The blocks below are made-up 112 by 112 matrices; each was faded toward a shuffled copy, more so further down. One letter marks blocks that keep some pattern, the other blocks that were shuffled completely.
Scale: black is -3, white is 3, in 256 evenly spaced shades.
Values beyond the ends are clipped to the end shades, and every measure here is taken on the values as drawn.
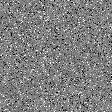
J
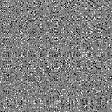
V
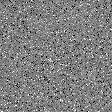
J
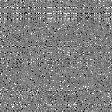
V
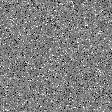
J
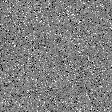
J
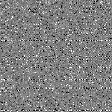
V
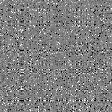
V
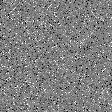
J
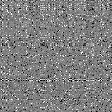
V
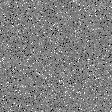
J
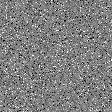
J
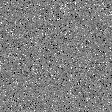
J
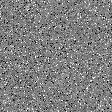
J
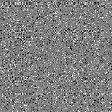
V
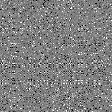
V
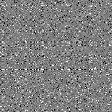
V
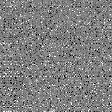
V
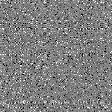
V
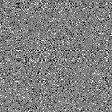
V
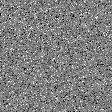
J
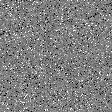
J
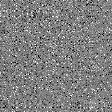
V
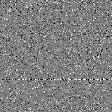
V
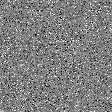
J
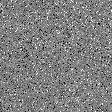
J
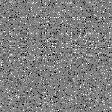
V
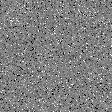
J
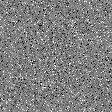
J
